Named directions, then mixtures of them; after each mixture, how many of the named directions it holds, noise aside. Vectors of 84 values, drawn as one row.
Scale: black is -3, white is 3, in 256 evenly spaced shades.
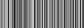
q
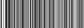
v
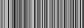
one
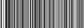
one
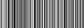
two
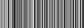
one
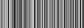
one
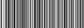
two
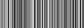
one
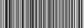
two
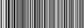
two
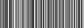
one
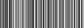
one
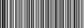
two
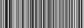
two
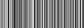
one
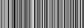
one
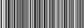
two
